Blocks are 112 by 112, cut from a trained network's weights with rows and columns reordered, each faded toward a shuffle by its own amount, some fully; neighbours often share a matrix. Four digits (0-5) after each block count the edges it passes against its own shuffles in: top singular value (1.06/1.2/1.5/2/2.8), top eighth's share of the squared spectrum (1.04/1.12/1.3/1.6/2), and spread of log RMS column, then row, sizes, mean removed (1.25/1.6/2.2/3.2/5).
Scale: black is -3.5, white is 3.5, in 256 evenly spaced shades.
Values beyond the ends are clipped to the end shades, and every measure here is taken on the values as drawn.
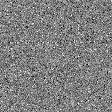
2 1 0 0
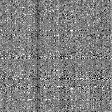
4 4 1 4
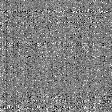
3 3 0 3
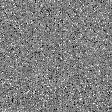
1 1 0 0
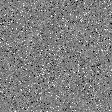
0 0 0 0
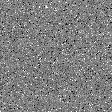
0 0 0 0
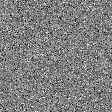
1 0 0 0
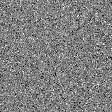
1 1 0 0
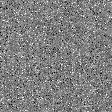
1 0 0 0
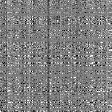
4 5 1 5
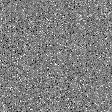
1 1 0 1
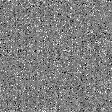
2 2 0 1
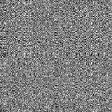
4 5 3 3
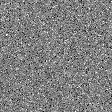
0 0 0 0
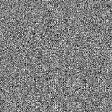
3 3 1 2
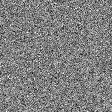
0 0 0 0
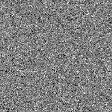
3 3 1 2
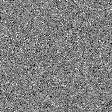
1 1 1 0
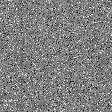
0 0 0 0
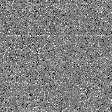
2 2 2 0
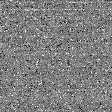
2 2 1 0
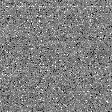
2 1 1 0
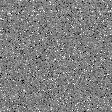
1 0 0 0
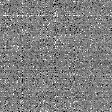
3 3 3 1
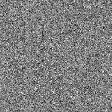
3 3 1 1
